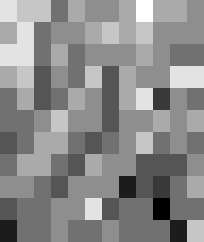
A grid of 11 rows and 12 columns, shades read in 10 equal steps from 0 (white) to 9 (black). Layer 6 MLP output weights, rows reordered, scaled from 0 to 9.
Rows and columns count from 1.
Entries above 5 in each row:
0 0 0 2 3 1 2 4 4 3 2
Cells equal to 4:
37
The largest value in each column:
8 5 6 6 6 6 6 8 6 9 8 5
